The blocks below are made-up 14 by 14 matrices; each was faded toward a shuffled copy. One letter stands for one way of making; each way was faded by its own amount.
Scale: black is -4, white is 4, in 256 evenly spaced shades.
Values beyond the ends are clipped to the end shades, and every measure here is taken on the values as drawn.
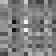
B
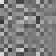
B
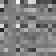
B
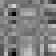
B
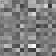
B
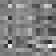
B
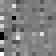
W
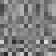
B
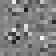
W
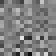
B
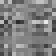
B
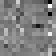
W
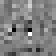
W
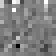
W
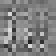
B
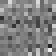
W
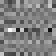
B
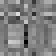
B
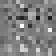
W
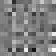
B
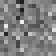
W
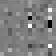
W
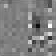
W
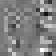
W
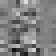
B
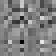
B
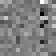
W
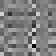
B
